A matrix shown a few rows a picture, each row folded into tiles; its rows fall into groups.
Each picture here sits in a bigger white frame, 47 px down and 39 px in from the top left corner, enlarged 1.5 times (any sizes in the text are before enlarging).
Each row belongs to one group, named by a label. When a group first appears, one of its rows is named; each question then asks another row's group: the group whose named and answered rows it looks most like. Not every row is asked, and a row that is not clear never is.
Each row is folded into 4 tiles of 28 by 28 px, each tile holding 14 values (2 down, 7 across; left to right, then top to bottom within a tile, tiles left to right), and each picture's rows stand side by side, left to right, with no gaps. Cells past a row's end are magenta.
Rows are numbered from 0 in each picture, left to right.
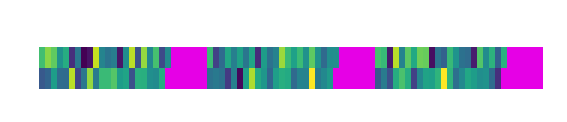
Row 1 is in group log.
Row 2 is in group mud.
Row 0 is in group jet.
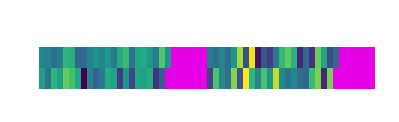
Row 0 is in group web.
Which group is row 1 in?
log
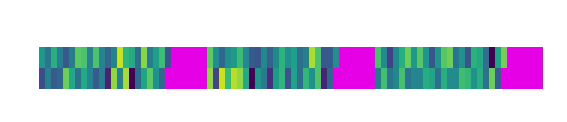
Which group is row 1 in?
web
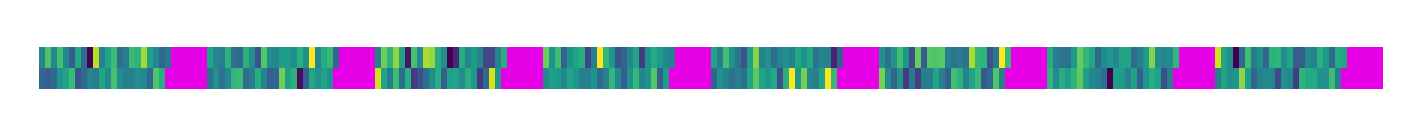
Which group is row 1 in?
jet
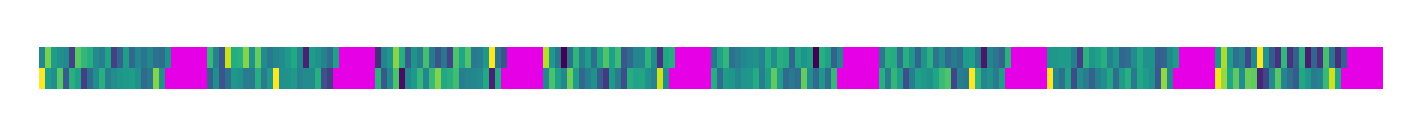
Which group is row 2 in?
mud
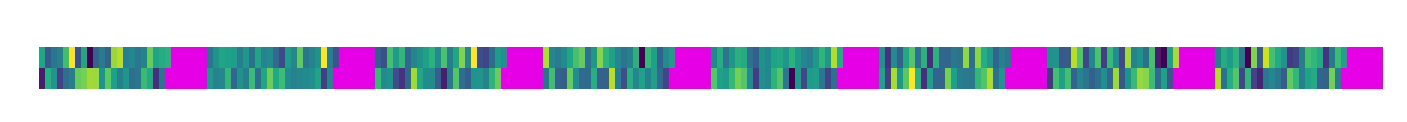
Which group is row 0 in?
log
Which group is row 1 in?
mud
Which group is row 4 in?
web
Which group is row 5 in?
web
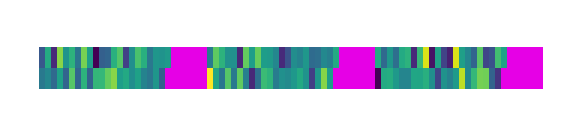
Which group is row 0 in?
mud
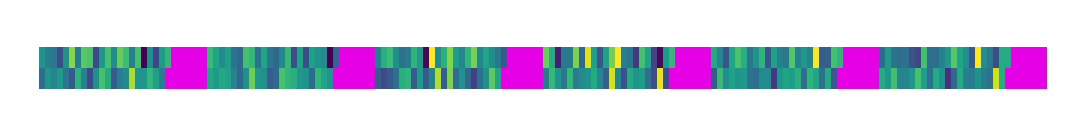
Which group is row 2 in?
jet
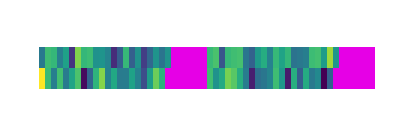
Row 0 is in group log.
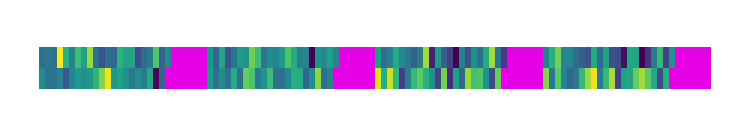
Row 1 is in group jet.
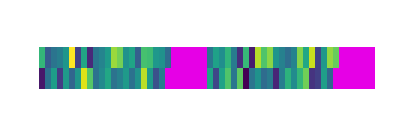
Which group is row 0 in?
log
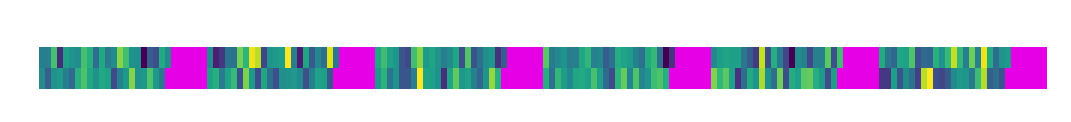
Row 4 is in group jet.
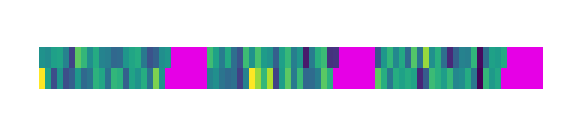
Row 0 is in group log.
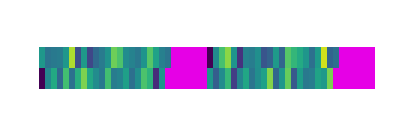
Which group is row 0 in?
log
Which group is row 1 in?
mud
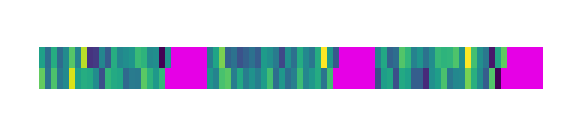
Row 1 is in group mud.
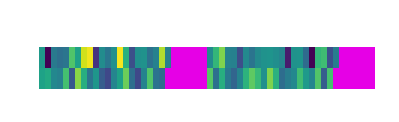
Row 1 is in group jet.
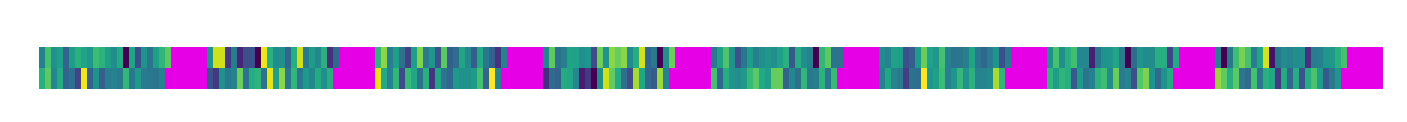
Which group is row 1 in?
jet
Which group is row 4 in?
jet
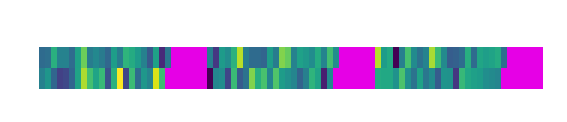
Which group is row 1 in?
log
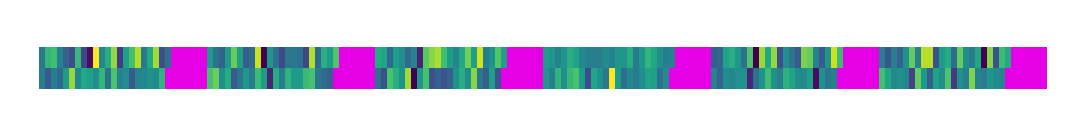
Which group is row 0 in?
jet
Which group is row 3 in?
web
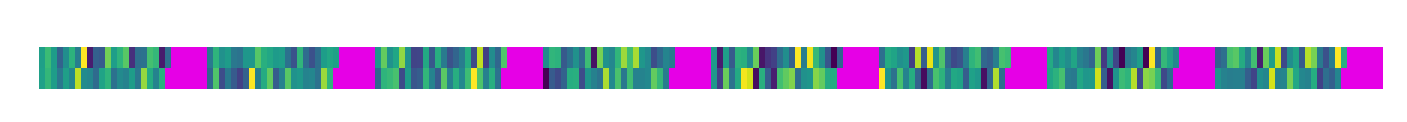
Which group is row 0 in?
log
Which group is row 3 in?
jet
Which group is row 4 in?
web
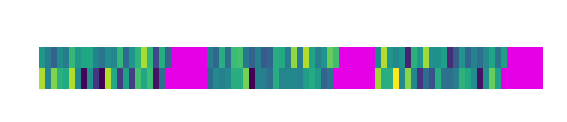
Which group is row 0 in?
web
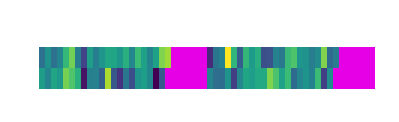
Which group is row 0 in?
web
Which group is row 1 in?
mud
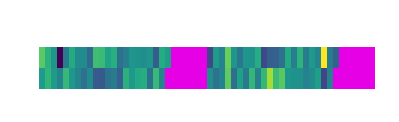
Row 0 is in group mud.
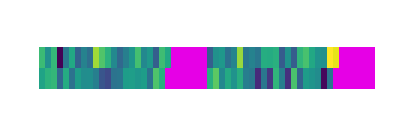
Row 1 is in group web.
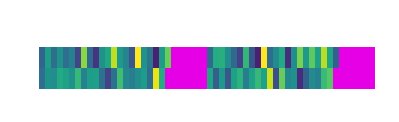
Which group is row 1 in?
jet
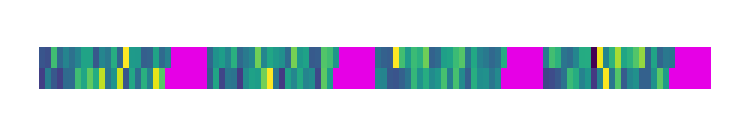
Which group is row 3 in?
jet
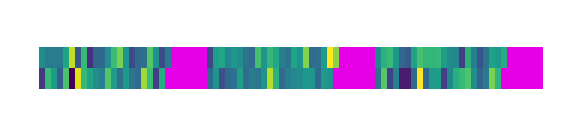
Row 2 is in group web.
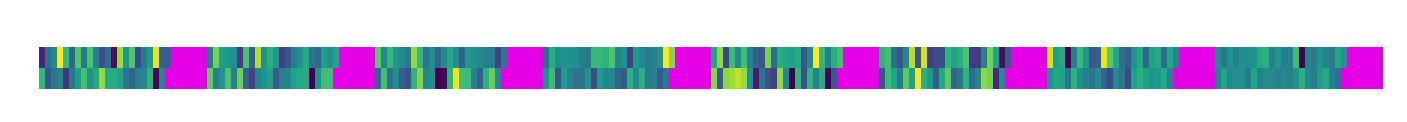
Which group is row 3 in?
web
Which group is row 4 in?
web
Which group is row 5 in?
log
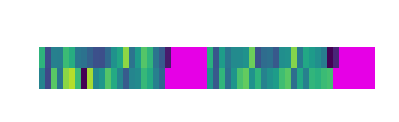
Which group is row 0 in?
web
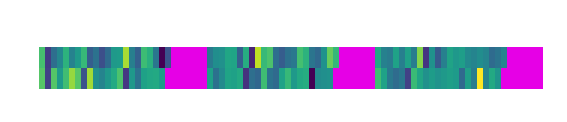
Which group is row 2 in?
log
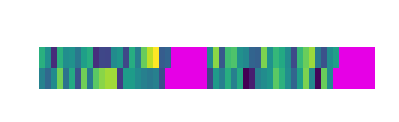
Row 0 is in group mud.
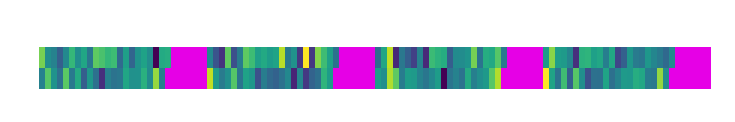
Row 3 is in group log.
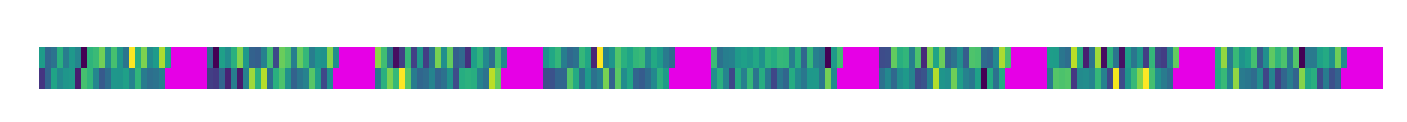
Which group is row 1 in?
log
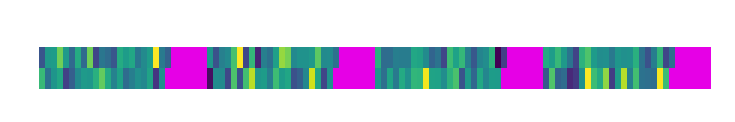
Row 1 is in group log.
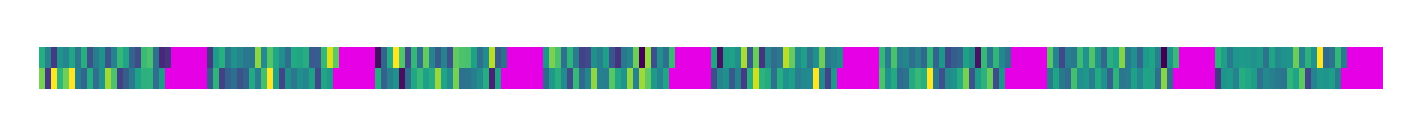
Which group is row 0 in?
web
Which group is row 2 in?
mud
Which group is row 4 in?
log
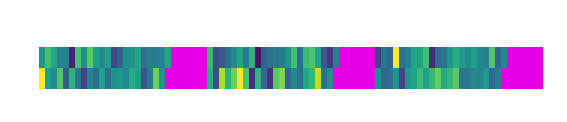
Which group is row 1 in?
web
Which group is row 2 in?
mud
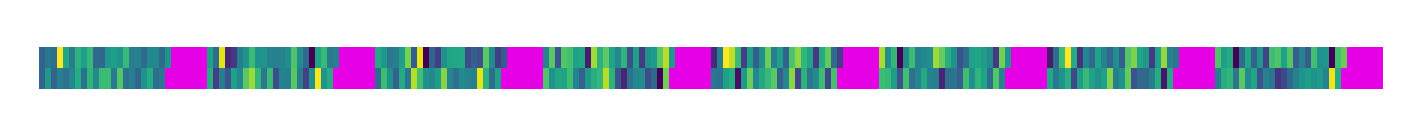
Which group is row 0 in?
mud
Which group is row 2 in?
log
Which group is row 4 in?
mud
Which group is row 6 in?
mud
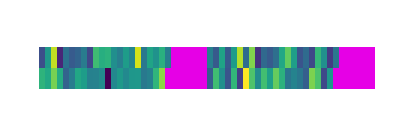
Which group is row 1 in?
log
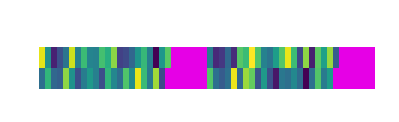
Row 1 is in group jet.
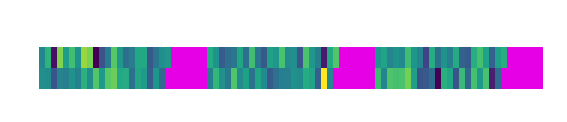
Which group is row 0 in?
mud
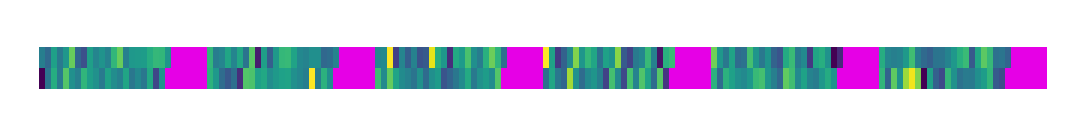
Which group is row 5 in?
web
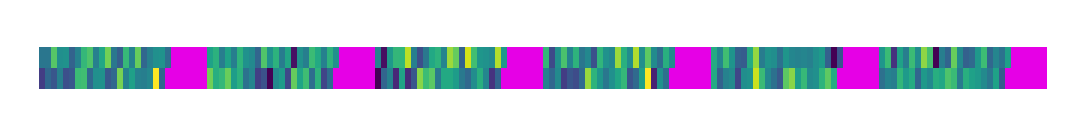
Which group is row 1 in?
web
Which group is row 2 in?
log
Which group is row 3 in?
log
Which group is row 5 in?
mud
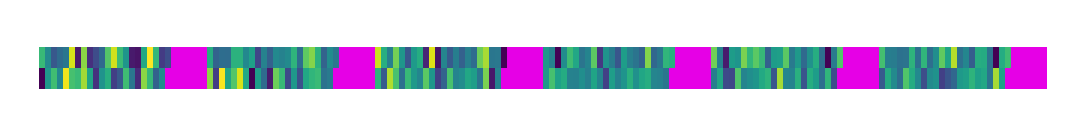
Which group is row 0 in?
log
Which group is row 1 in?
web
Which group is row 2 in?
web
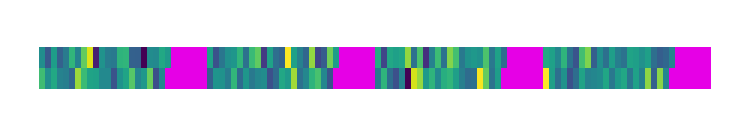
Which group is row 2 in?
log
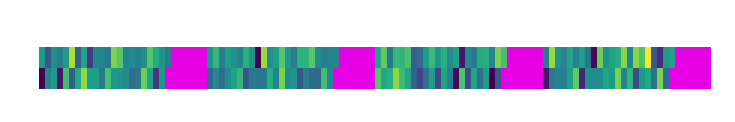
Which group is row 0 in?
log
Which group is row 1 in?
jet
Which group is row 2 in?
web
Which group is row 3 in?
jet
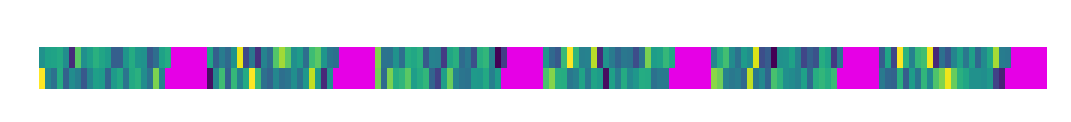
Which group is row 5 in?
mud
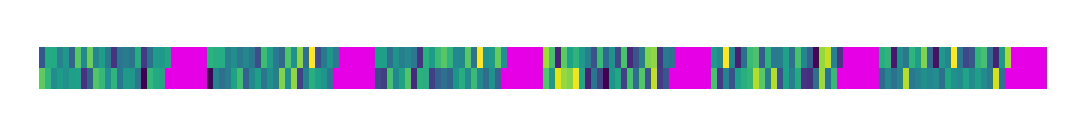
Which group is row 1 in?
jet
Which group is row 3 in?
web
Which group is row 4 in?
jet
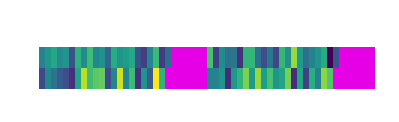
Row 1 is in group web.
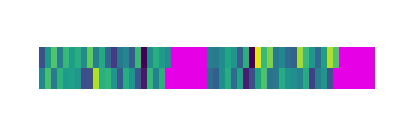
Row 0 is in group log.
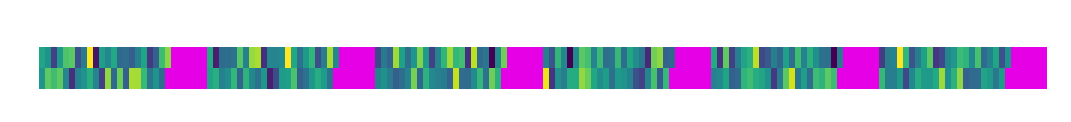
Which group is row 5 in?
mud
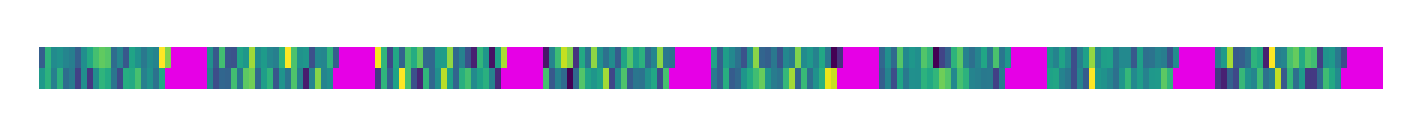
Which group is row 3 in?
mud
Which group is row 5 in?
mud
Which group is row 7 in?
jet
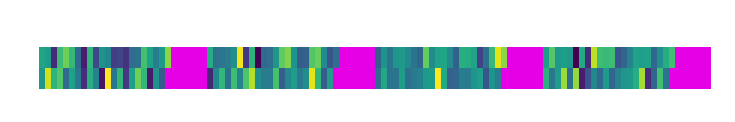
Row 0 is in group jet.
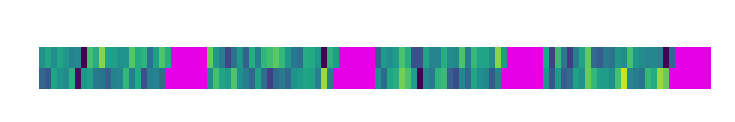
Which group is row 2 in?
web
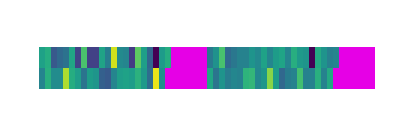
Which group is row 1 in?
jet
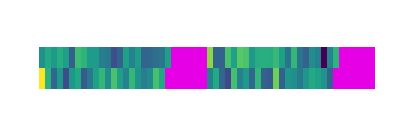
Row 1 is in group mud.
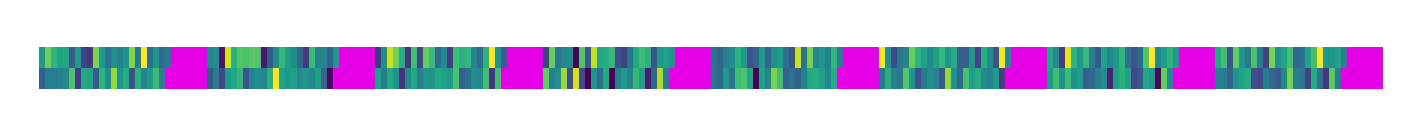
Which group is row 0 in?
jet
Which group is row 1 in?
mud
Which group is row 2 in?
mud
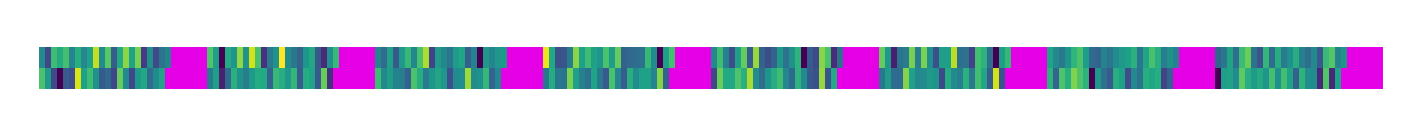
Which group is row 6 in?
web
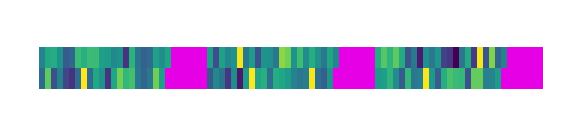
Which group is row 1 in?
log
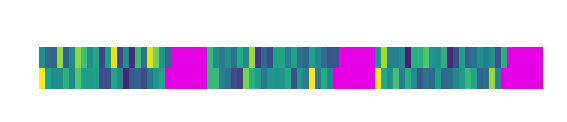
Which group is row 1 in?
log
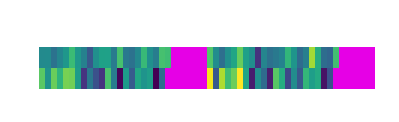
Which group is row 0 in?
web
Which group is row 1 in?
web
